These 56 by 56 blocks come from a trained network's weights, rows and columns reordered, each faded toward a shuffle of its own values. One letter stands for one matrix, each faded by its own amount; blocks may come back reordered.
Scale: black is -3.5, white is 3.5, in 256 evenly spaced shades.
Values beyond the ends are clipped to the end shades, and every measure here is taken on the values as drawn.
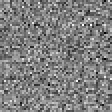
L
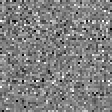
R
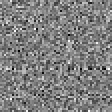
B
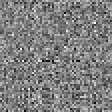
B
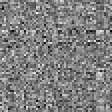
B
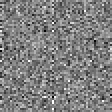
L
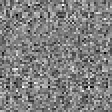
B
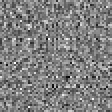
B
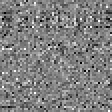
R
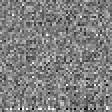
L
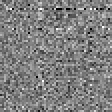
L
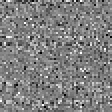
R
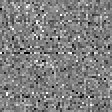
R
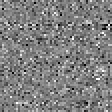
R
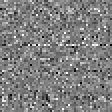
R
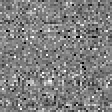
R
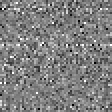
R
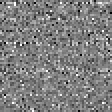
R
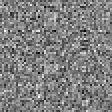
L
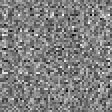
B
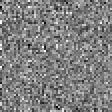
L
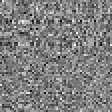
B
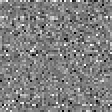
R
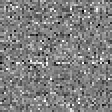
R
